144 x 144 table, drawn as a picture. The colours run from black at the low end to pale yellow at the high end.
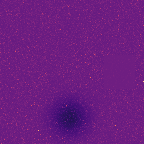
Odd rows or columns: none. Ninth with the lowest average: bottom middle. Calmest part: middle right. Odd patch: calmer, in the middle right. Average level on the scale: 30%. Dips: one, in the bottom middle.
